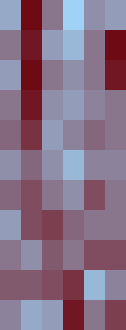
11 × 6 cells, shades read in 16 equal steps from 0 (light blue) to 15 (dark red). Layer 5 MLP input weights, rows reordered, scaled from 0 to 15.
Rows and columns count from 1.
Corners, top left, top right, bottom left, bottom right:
3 4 6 11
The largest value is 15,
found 3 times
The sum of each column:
68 115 73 65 75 94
